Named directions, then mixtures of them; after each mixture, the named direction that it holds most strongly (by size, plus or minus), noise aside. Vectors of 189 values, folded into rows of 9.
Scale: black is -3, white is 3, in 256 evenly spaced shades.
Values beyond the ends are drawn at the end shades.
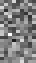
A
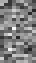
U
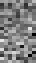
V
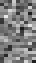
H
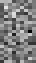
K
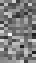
A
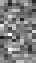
U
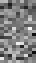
V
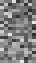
A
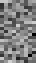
V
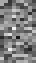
U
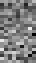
V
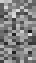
K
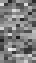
U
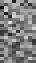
A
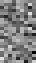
H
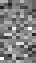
U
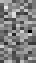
K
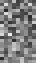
A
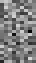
K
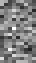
U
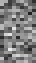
U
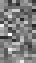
A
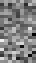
V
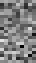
V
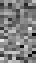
V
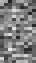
U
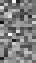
A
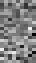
V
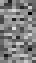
U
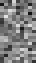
H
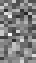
A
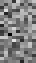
A
